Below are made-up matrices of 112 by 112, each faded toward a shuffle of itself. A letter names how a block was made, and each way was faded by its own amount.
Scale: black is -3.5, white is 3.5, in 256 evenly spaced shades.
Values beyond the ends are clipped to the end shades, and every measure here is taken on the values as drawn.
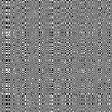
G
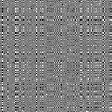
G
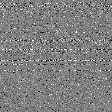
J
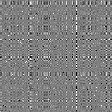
G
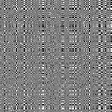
G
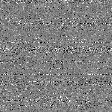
J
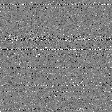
J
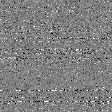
J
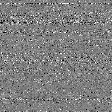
J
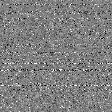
J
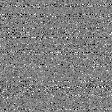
J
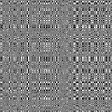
G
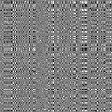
G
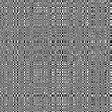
G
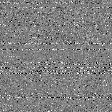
J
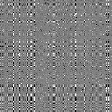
G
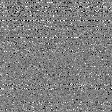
J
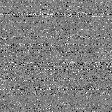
J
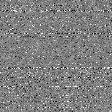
J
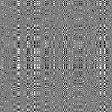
G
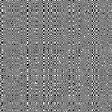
G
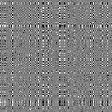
G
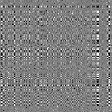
G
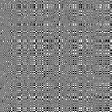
G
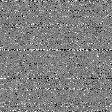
J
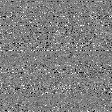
J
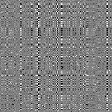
G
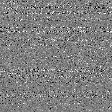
J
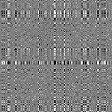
G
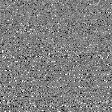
J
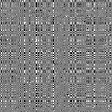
G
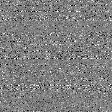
J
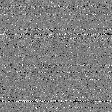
J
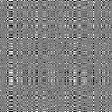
G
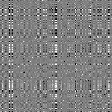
G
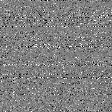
J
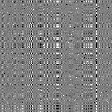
G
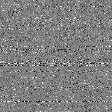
J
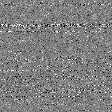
J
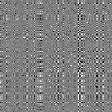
G
